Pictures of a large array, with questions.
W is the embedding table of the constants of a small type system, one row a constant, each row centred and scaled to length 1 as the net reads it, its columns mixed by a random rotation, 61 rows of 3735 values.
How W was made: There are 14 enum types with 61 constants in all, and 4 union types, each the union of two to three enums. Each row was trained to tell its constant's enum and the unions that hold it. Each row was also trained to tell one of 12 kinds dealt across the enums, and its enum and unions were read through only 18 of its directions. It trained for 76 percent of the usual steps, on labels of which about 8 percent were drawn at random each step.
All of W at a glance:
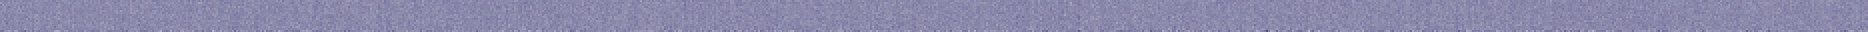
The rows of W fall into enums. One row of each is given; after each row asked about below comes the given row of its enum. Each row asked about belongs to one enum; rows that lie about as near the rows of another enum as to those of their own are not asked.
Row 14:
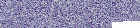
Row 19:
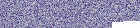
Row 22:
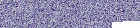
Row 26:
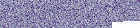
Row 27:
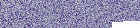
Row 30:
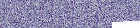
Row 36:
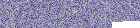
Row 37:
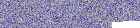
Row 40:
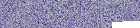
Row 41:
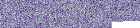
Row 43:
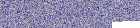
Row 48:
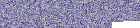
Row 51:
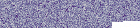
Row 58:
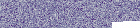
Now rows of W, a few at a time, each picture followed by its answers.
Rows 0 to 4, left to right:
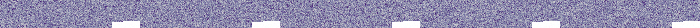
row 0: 26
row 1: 30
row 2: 43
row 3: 37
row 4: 37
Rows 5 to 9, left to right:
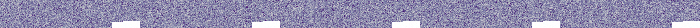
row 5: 27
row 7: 22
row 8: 26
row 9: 22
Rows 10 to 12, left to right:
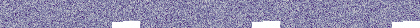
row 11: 30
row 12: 36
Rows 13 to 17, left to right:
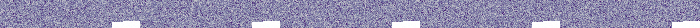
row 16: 41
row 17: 40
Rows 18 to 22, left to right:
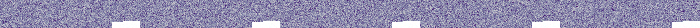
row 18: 51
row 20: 41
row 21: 26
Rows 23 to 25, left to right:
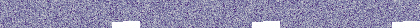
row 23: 37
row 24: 41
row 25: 43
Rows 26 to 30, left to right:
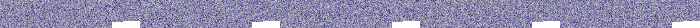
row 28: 26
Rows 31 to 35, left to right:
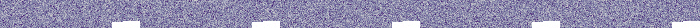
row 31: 51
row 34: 37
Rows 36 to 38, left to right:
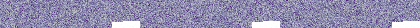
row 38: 27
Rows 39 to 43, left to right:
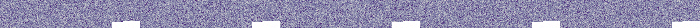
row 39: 51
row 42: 30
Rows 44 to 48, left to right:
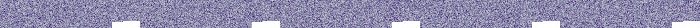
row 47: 36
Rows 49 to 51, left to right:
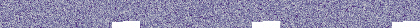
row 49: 41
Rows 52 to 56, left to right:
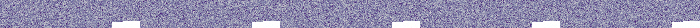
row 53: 26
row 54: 36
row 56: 51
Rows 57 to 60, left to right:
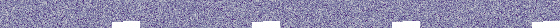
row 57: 51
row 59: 43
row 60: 37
